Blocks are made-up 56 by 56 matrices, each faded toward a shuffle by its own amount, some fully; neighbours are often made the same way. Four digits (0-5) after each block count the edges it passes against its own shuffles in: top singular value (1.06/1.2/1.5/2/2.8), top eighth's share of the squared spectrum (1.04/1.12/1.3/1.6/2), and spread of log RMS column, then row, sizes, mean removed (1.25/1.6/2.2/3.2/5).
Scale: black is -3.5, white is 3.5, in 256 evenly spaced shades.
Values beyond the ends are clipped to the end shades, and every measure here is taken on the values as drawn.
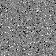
2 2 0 1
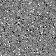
2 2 0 1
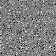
2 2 1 0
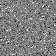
0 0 0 0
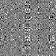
4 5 3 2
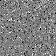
1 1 0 0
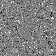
2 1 0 0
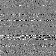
2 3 0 3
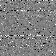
2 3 0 2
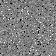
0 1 0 0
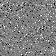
0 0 0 1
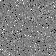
0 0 0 0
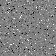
0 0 0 0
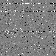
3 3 1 2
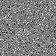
0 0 0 0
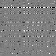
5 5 0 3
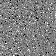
0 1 0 0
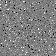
0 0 0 0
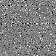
3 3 0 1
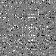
3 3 0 2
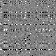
4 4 2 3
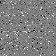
2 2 0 1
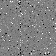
2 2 0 0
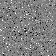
0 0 0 0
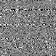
2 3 0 3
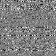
2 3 0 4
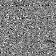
1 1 0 2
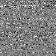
1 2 0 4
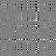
4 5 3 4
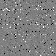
3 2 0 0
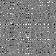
4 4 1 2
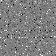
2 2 1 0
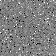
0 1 0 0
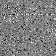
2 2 0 2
